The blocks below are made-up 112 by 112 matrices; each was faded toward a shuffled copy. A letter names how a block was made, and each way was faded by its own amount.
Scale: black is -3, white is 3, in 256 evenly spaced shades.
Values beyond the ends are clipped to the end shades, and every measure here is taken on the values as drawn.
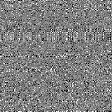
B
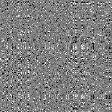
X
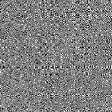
B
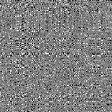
B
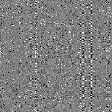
X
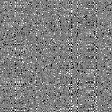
X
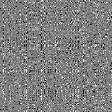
X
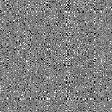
X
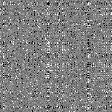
X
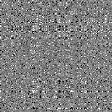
B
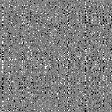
X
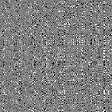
X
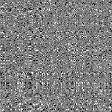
B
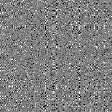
X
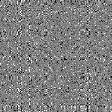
X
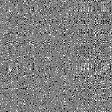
X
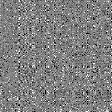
X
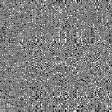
X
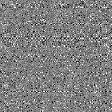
B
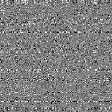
B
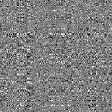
B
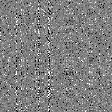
X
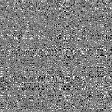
B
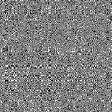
B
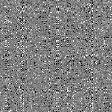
X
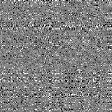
B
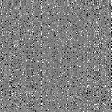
X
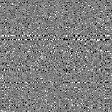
B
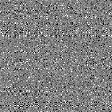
B
